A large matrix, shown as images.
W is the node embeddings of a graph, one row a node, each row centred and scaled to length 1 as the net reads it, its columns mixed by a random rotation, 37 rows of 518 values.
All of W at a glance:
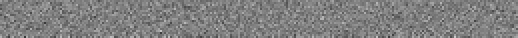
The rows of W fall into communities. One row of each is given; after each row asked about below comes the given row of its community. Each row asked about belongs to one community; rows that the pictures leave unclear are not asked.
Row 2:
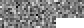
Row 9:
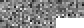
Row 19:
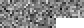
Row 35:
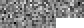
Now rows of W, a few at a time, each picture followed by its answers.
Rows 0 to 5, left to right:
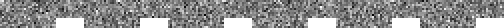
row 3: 19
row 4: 2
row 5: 9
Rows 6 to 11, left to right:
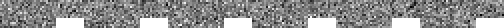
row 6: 19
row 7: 9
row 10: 35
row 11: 19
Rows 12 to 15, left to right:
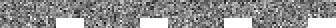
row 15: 9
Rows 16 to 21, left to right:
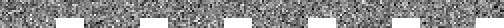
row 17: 9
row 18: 9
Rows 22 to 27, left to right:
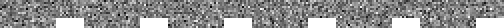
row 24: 9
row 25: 19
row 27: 19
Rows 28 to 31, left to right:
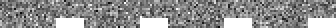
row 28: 2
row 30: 19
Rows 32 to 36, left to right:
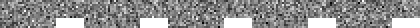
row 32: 9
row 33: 35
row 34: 19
